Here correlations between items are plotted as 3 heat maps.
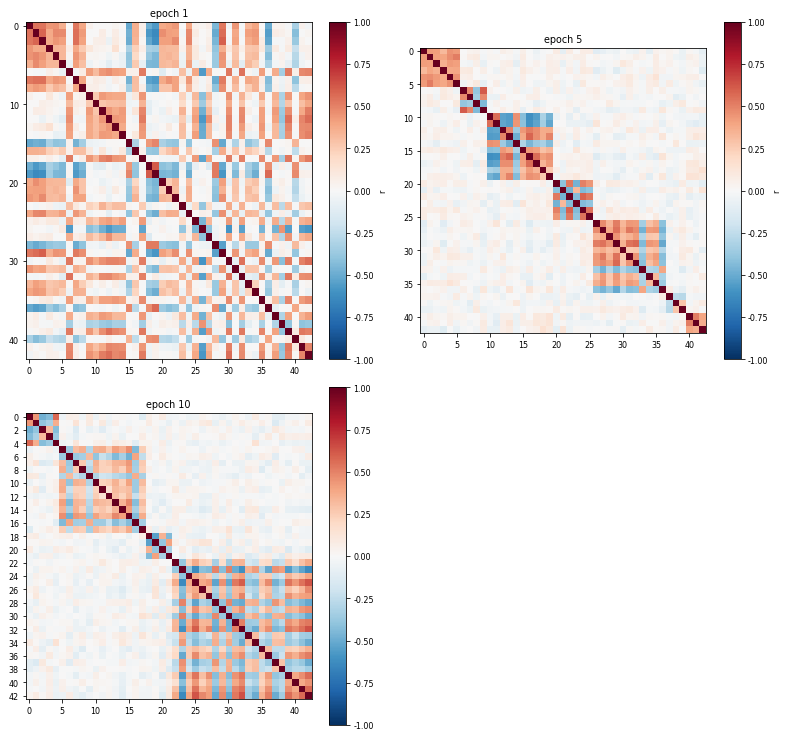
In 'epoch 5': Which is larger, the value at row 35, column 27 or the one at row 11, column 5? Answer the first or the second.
the first
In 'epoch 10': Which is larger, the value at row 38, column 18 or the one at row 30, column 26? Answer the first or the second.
the first
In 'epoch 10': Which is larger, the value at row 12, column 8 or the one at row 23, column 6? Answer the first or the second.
the first
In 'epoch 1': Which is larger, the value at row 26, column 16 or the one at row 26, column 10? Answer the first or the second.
the first
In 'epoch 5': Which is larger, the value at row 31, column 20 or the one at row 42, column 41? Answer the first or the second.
the second
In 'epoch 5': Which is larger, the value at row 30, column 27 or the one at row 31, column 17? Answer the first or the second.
the first
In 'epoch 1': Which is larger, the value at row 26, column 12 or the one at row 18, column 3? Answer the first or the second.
the second
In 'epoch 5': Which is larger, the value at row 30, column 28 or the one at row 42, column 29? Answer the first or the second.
the first
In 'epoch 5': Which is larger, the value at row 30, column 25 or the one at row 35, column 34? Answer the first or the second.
the second
